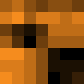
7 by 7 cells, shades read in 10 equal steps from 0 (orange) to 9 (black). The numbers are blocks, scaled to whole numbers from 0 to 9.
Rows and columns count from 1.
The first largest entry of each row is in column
4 3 3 3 6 5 5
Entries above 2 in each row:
6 1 4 7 4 4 4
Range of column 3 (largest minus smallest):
7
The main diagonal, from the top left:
3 0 8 5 8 8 7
